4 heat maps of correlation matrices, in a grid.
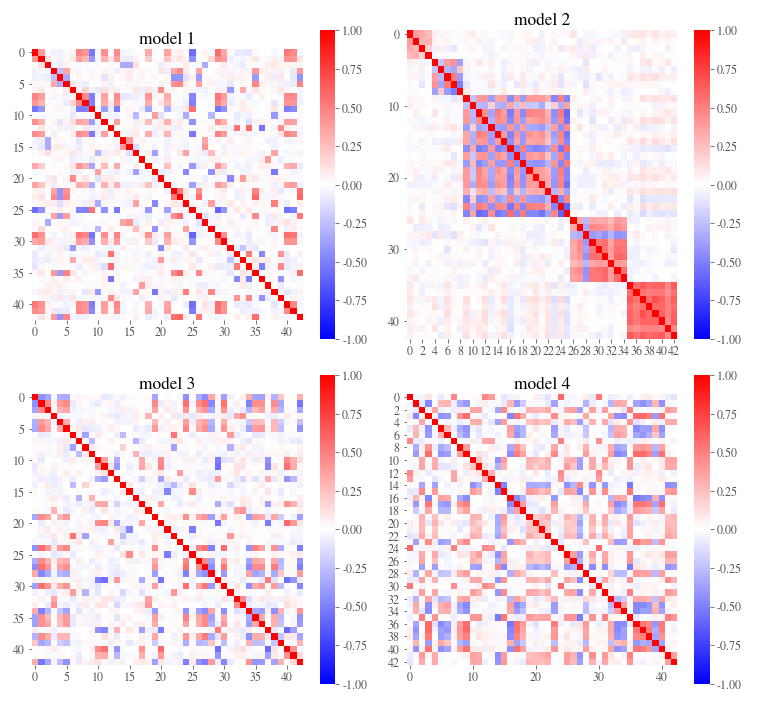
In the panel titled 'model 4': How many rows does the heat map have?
43
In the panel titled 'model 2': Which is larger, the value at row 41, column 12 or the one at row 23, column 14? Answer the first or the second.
the first
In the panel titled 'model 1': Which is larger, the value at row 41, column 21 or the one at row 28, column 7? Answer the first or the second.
the first
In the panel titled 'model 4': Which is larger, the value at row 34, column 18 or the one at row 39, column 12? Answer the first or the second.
the second
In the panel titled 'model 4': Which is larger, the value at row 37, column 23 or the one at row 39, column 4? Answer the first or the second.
the first
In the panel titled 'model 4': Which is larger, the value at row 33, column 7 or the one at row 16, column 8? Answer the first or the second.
the first
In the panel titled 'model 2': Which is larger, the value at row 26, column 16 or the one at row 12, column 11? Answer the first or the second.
the second
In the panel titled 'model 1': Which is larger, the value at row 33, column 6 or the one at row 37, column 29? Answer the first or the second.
the first
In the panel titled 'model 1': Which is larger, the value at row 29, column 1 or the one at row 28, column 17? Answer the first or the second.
the first
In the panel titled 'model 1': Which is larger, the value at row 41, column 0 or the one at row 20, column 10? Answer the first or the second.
the first
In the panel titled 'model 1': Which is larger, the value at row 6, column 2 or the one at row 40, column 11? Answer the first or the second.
the second
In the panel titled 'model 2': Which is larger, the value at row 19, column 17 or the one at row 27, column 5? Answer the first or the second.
the first
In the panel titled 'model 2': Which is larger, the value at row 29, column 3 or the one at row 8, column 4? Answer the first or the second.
the first
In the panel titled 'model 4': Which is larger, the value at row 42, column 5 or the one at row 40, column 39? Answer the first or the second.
the first
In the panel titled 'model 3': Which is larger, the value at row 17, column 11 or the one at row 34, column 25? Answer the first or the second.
the first
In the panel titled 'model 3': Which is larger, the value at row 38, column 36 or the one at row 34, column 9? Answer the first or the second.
the first
